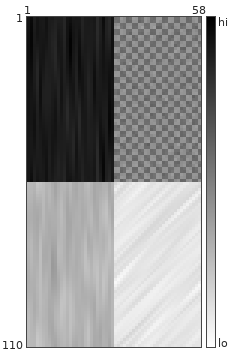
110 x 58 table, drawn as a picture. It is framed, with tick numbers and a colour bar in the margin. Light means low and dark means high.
The table splits into 2 rows of 2 panels. Panel 1,1: very high, streaked downward, faint in contrast. Panel 1,2: middling, checkered. Panel 2,1: low, streaked downward, faint in contrast. Panel 2,2: very low, slanting up to the right, faint in contrast.
